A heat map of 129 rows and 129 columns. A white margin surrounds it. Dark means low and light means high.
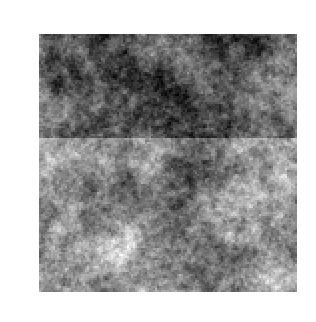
Lone odd cells: none. Histogram: bell-shaped. Ninth with the lowest average: top middle. Seam: horizontal, 40% of the way down, the bottom part higher. Stripes: none.
